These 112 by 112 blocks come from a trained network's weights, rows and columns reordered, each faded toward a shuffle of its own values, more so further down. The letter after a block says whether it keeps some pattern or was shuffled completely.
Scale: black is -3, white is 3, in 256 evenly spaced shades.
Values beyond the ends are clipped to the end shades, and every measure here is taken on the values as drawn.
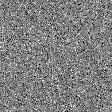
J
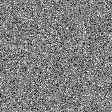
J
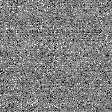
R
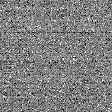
R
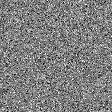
R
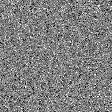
R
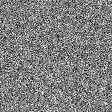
J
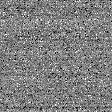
R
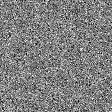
R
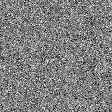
R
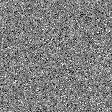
J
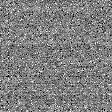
R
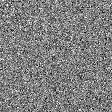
J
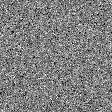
J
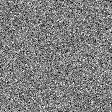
J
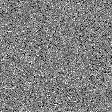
J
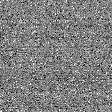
R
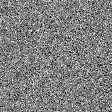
J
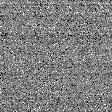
R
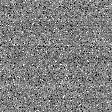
R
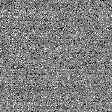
R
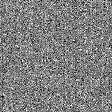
R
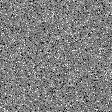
J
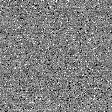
R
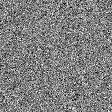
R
